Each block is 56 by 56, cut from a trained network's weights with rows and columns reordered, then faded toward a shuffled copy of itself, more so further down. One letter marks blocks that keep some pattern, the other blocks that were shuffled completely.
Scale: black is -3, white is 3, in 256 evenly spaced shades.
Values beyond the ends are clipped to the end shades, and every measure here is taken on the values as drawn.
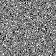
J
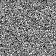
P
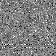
J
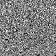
J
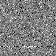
J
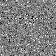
J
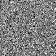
J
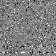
J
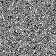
P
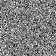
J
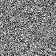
P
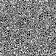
P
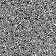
J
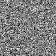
J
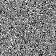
P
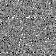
J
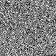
J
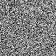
P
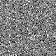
J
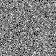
J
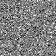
J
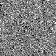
J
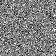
P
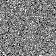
P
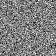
P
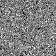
P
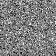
P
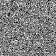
J
